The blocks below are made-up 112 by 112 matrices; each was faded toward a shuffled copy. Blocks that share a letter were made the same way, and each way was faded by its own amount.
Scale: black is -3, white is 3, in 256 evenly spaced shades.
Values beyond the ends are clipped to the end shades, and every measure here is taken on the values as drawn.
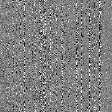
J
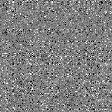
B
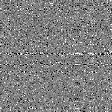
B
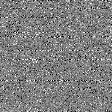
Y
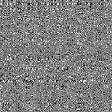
B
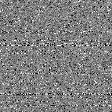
Y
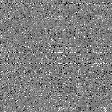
B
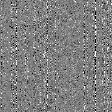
J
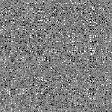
B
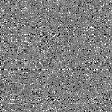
B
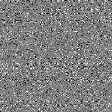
B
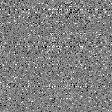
B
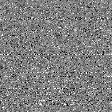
Y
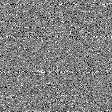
Y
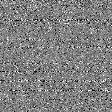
Y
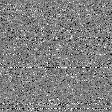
Y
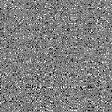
B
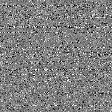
Y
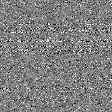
Y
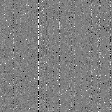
J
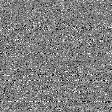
Y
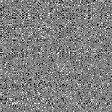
B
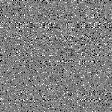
B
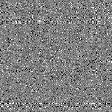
B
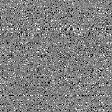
B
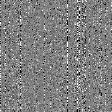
J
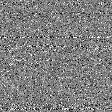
Y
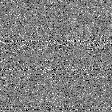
Y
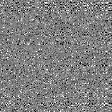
B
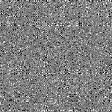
B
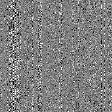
J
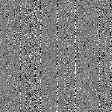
J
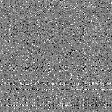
B
